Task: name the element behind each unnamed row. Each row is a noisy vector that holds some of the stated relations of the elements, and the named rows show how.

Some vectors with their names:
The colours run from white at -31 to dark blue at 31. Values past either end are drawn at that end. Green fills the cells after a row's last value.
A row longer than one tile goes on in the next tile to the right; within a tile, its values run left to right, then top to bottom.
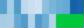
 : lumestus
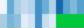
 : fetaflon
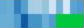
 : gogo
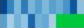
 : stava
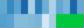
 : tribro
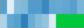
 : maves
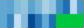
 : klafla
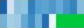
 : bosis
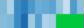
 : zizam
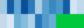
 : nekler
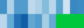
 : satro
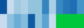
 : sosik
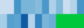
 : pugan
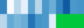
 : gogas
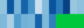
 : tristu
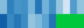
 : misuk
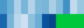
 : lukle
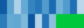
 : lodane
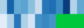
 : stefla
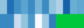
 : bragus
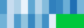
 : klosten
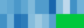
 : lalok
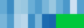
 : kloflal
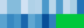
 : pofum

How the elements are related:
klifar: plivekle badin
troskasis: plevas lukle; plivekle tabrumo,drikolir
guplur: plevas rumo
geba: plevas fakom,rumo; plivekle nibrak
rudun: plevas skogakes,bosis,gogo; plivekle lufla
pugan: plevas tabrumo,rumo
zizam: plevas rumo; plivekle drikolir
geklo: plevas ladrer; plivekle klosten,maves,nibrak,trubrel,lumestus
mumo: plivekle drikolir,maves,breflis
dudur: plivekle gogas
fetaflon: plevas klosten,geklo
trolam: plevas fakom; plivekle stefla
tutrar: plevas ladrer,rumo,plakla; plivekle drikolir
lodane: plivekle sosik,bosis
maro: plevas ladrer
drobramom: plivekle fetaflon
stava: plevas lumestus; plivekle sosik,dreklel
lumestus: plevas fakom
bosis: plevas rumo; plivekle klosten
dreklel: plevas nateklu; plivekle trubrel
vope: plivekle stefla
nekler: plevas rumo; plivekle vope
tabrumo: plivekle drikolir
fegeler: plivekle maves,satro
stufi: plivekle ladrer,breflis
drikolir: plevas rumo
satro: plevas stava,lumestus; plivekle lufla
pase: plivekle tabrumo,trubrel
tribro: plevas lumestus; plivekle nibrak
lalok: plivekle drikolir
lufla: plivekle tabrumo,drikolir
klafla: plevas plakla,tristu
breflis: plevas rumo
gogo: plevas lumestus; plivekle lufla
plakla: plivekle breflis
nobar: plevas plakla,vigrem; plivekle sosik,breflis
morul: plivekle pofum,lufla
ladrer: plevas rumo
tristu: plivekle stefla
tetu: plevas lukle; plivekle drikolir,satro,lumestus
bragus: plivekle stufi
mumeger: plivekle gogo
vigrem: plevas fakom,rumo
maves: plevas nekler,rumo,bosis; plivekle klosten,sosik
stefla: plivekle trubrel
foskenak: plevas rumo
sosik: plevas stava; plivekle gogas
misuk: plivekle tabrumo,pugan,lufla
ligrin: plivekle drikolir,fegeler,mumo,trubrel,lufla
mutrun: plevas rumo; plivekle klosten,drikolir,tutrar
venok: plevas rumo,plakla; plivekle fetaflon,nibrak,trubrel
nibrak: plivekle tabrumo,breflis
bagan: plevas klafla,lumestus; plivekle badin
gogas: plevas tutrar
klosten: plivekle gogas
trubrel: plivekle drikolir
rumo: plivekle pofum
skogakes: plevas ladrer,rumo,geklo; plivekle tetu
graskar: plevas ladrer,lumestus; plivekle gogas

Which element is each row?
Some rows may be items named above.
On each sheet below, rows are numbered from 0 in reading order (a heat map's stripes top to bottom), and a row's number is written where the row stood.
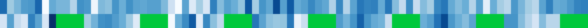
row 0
bagan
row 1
maves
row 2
drikolir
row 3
venok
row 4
mutrun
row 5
rudun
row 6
nibrak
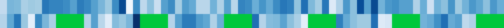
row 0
trubrel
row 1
klifar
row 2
satro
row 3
geklo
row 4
venok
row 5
tutrar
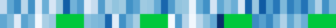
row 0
ladrer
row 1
tabrumo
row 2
badin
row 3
pase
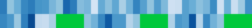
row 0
nobar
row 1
tutrar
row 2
pugan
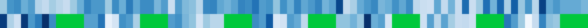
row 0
rumo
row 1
dreklel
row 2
nibrak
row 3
dreklel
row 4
graskar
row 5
breflis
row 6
drobramom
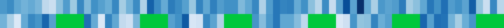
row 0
fakom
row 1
plakla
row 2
dreklel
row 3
mutrun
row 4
trolam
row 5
ligrin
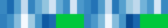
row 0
nateklu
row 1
nateklu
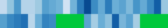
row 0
lufla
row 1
stava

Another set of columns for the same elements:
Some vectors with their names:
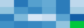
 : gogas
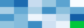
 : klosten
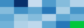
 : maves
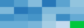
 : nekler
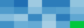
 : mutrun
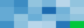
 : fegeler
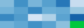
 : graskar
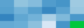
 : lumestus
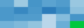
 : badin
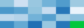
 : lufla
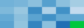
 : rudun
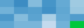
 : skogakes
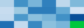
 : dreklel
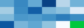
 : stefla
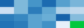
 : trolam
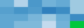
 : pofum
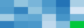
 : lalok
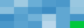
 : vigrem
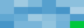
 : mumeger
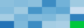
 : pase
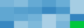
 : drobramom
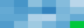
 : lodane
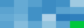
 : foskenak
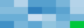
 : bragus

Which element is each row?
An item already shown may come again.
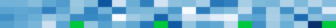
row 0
lumestus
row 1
sosik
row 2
nibrak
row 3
satro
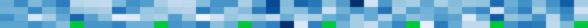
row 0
graskar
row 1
plakla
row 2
plakla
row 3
tabrumo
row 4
maves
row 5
lukle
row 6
tutrar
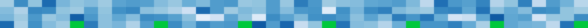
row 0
venok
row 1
bagan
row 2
nobar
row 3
trubrel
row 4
bagan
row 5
gogas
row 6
stava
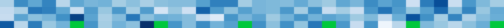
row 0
dreklel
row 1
satro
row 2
breflis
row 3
rudun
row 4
fetaflon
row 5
bosis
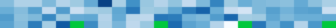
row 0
gogo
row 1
geklo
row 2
tristu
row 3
ligrin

